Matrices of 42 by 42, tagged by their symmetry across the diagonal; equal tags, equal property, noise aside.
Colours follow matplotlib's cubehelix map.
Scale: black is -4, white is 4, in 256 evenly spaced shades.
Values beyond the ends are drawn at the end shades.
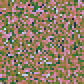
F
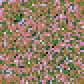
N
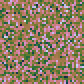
F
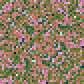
N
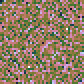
N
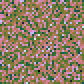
N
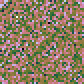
N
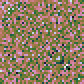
N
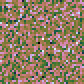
F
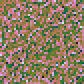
N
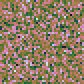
F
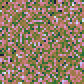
N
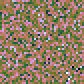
F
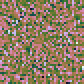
F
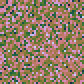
N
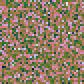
F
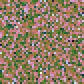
F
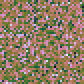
F
